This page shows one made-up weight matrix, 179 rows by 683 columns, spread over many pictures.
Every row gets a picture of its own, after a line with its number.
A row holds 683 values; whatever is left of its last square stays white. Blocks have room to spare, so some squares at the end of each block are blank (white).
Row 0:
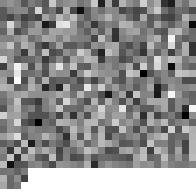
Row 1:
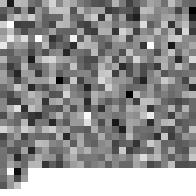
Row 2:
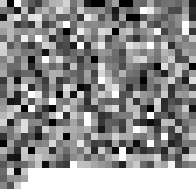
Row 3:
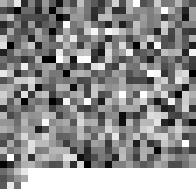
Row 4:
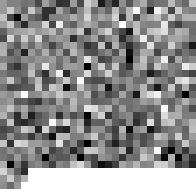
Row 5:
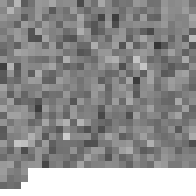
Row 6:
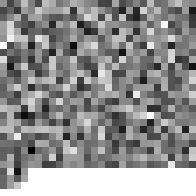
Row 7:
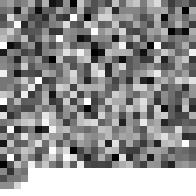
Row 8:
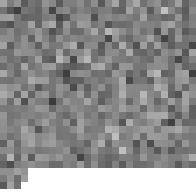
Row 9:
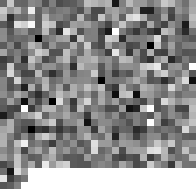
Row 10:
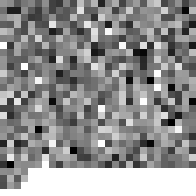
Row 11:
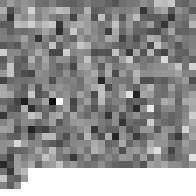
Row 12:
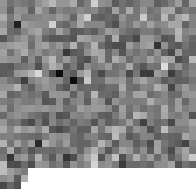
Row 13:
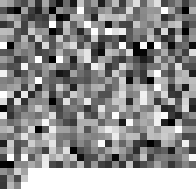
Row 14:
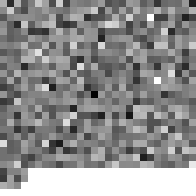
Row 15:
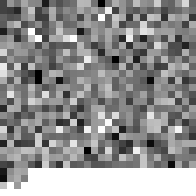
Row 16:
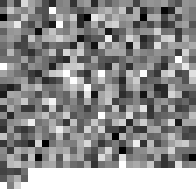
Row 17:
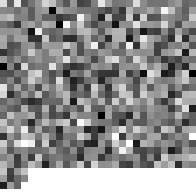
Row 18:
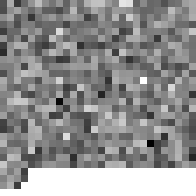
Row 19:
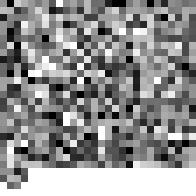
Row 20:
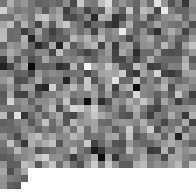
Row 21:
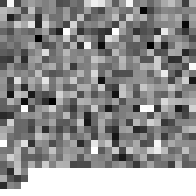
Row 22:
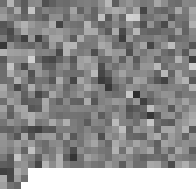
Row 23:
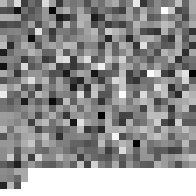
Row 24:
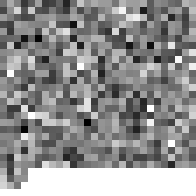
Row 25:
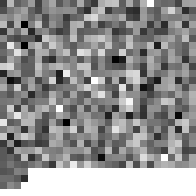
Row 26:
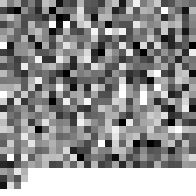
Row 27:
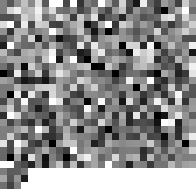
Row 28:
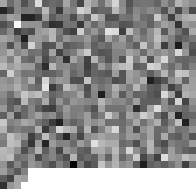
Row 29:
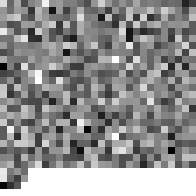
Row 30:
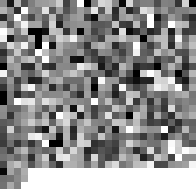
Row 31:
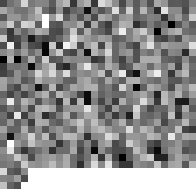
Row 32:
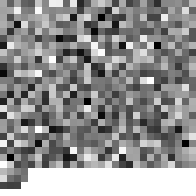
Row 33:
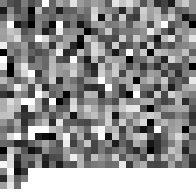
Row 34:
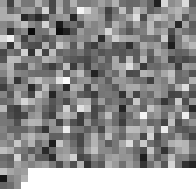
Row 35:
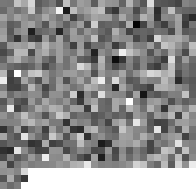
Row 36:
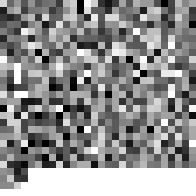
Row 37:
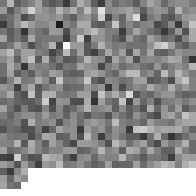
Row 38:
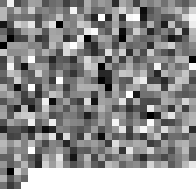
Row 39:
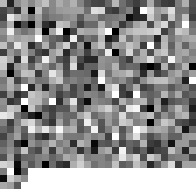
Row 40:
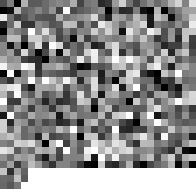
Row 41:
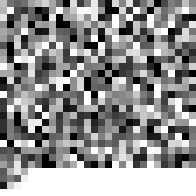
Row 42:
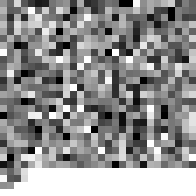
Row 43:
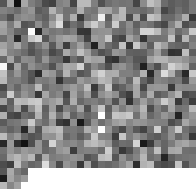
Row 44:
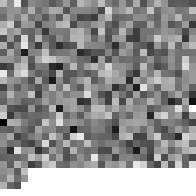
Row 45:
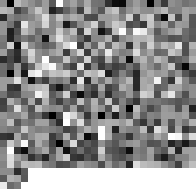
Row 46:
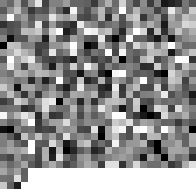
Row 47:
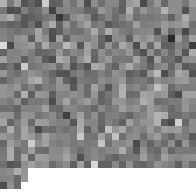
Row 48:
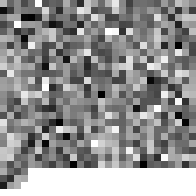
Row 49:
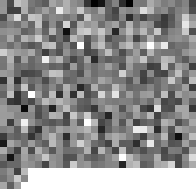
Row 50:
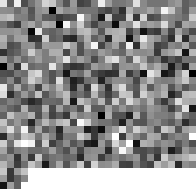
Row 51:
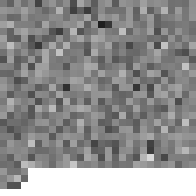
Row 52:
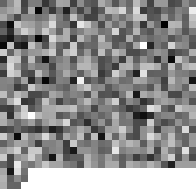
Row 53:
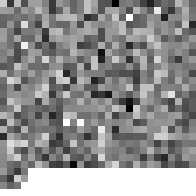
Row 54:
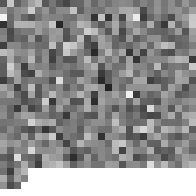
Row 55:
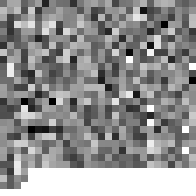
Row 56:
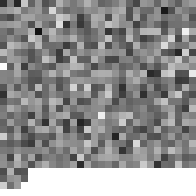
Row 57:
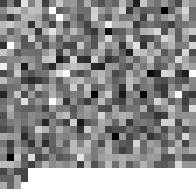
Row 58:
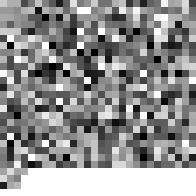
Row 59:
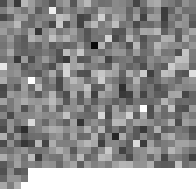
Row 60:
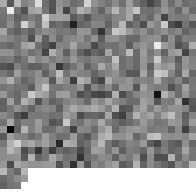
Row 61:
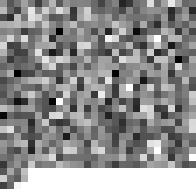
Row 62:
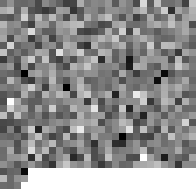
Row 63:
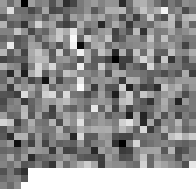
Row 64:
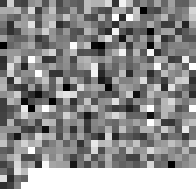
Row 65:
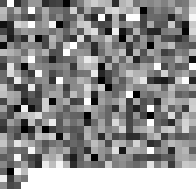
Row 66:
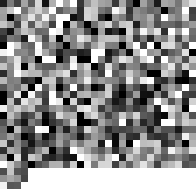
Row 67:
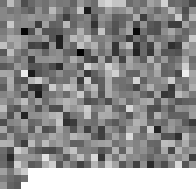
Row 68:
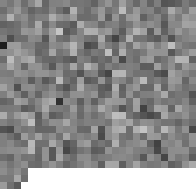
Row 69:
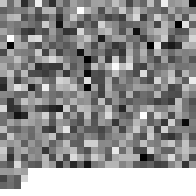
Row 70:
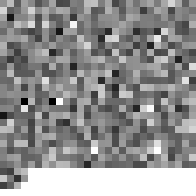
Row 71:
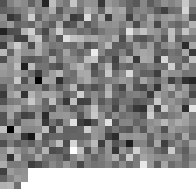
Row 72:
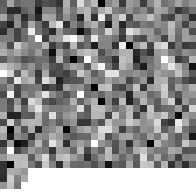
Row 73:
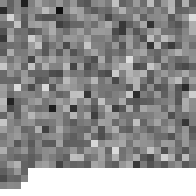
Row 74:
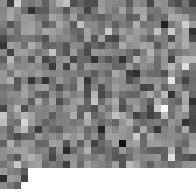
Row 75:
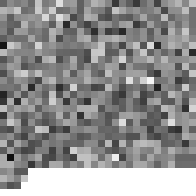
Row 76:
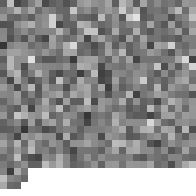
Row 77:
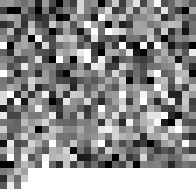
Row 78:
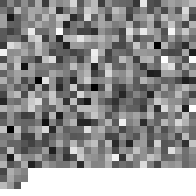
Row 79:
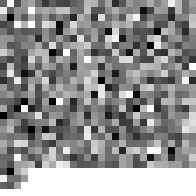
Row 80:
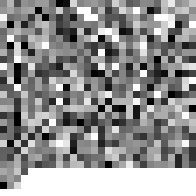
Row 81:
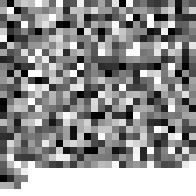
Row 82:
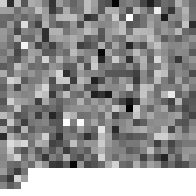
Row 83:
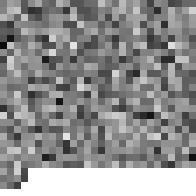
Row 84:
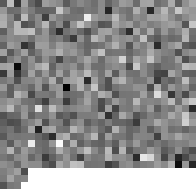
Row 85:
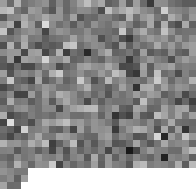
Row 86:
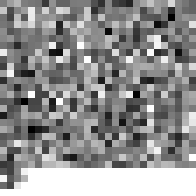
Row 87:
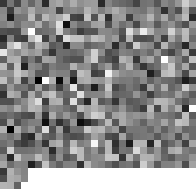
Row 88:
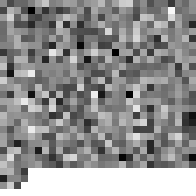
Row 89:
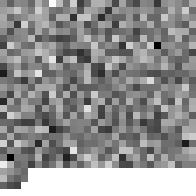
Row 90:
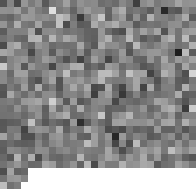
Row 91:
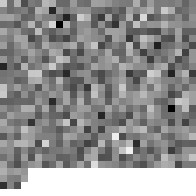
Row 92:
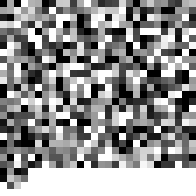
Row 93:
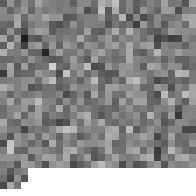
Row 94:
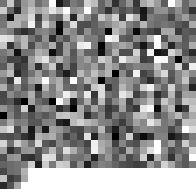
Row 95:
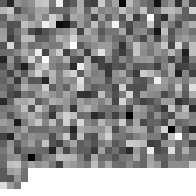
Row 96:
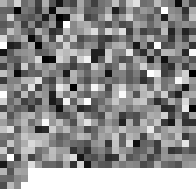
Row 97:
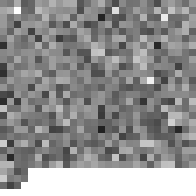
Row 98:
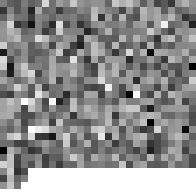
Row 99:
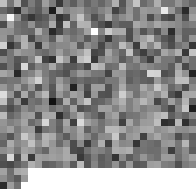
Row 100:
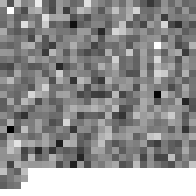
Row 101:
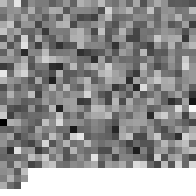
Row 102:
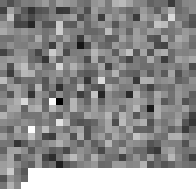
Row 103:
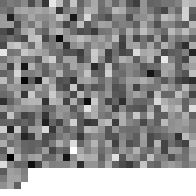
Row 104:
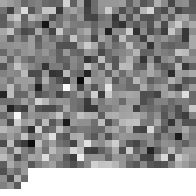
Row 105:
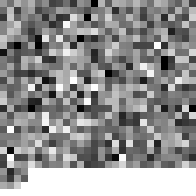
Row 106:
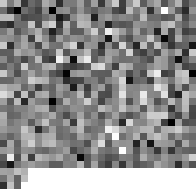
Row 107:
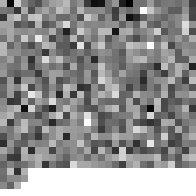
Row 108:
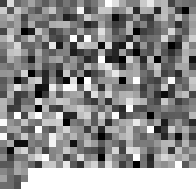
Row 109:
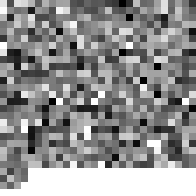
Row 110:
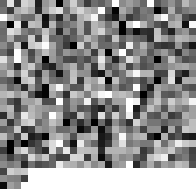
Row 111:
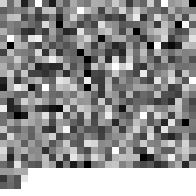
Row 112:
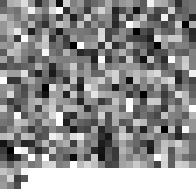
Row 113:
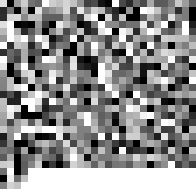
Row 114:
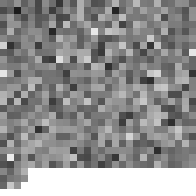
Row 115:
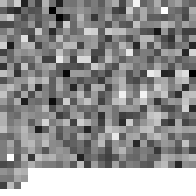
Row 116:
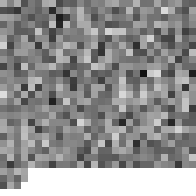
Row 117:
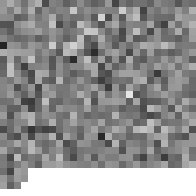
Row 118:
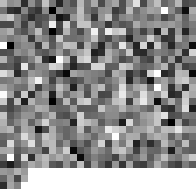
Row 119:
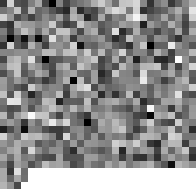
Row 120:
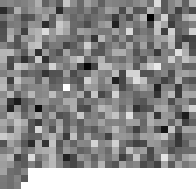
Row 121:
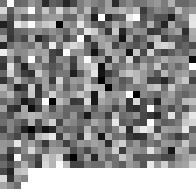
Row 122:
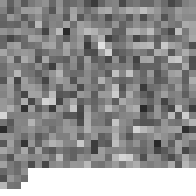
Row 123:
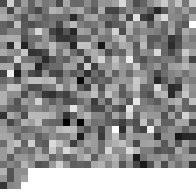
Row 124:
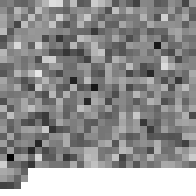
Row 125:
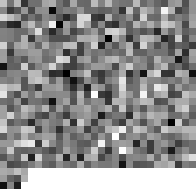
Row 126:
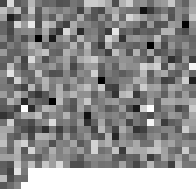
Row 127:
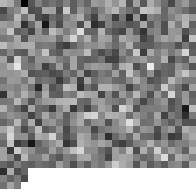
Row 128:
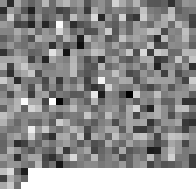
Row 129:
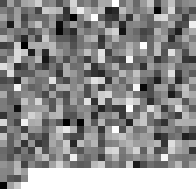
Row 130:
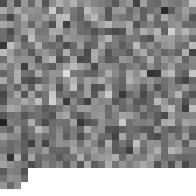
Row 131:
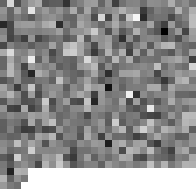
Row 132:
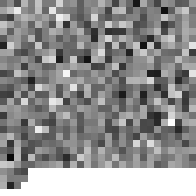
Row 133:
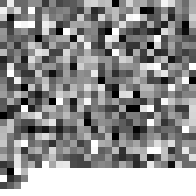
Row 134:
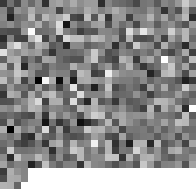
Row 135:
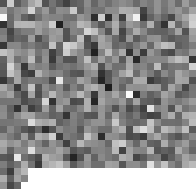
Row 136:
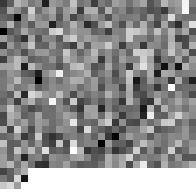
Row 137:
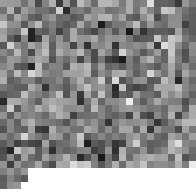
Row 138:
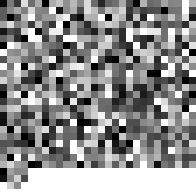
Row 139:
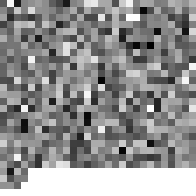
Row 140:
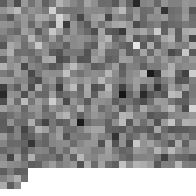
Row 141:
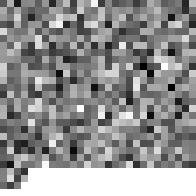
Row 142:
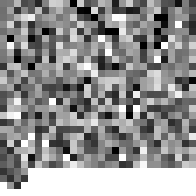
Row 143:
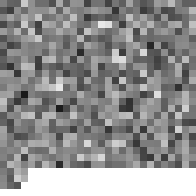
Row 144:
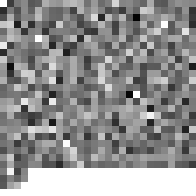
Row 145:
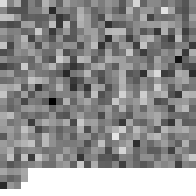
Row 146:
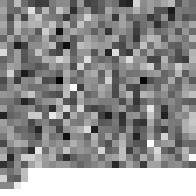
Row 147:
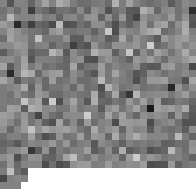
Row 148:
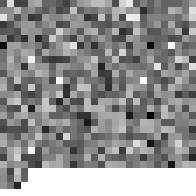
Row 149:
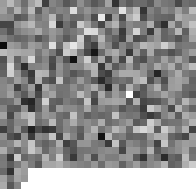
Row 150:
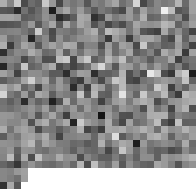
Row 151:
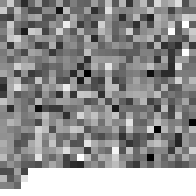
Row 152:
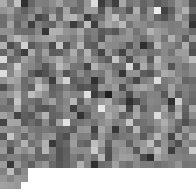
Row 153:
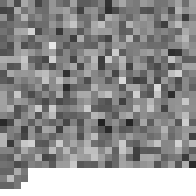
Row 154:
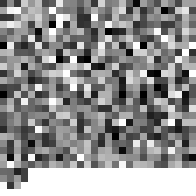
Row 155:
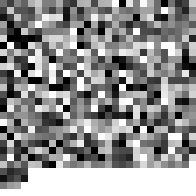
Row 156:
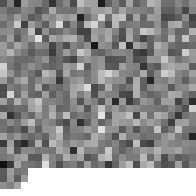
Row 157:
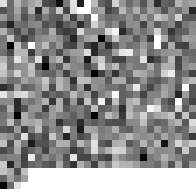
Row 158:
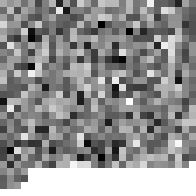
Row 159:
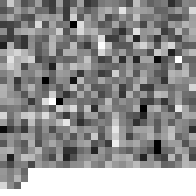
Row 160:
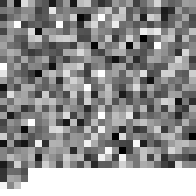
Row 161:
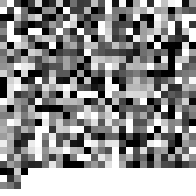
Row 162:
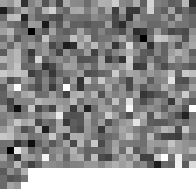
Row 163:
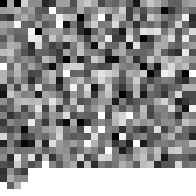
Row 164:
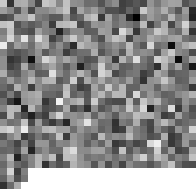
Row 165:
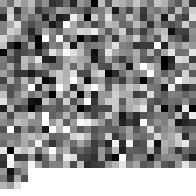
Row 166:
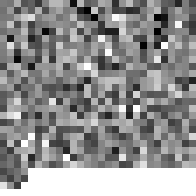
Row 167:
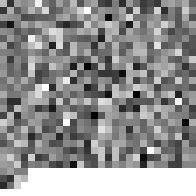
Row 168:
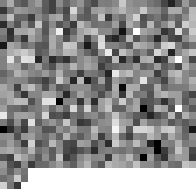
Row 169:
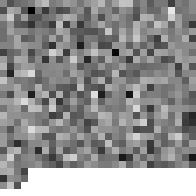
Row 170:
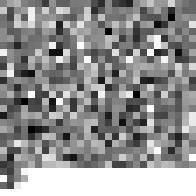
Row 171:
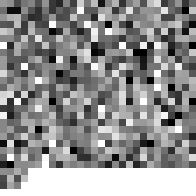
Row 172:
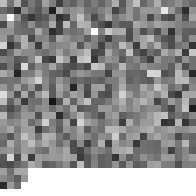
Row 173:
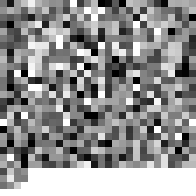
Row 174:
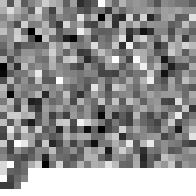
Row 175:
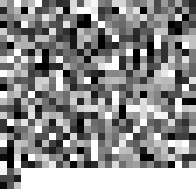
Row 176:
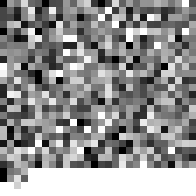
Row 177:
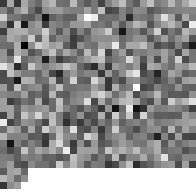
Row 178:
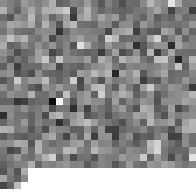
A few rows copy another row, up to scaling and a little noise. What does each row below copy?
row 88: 169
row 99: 172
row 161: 151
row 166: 142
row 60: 100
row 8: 106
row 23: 150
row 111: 69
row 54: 135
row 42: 146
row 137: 158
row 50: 17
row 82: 53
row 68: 46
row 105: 165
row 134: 87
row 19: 45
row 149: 117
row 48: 28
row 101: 44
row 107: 2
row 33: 98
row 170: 86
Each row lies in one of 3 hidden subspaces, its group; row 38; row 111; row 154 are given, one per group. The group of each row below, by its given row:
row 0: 111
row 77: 154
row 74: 38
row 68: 38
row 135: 38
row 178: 38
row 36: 111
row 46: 38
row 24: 38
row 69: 111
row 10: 154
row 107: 38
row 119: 38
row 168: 38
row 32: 154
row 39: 38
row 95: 111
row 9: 38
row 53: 111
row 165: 154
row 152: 111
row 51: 111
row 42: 38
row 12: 154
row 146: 38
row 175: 111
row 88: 38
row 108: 111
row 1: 38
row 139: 38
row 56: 154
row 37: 38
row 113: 38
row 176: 154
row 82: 111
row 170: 38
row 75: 154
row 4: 111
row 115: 154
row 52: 38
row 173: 111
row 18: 38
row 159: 38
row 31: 111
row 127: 111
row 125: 154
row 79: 38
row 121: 38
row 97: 154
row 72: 154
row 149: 38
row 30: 111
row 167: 111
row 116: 154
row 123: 111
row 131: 38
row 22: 38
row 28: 111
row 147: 38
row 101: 111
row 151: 111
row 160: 154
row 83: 38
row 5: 154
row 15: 154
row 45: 111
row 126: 38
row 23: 154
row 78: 154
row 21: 38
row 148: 38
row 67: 111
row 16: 154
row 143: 111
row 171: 154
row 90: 154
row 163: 154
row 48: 111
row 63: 111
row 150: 154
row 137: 111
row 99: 154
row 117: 38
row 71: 154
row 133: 38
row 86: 38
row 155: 111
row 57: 154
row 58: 111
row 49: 38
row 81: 111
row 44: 111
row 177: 111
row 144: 38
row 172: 154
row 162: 111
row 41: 111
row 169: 38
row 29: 154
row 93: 111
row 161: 111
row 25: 111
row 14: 111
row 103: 154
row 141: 154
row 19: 111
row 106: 154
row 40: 111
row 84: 111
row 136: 154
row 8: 154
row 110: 111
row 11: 38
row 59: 154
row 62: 111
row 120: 111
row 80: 111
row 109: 38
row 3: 154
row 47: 154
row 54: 38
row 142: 111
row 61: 38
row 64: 38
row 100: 111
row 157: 111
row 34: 111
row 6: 38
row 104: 111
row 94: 38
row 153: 111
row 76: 38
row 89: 154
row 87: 154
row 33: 38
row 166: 111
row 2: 38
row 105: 154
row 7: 154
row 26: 154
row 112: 111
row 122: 38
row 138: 154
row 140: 154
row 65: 38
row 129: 111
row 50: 154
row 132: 154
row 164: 38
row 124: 154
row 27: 154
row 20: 111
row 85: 111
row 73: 111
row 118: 154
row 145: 154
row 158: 111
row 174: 154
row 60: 111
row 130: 154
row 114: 154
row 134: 154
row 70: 38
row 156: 154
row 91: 154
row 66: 154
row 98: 38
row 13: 154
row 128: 38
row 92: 154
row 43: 154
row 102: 38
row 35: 111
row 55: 38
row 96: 154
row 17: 154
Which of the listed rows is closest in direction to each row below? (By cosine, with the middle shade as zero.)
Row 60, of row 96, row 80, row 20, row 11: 20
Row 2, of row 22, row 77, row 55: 77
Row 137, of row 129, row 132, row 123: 129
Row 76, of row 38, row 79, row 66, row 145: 38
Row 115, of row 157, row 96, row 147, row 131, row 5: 96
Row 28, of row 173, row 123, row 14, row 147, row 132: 123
